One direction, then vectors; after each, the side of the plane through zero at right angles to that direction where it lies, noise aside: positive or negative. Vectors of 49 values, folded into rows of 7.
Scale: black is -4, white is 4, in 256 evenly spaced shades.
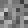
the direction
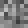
positive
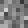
positive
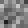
negative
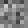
positive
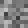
positive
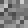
negative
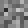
negative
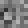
negative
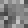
negative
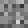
negative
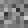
positive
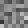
positive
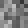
positive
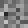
positive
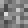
negative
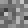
negative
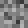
positive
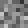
positive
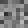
positive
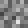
negative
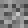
positive
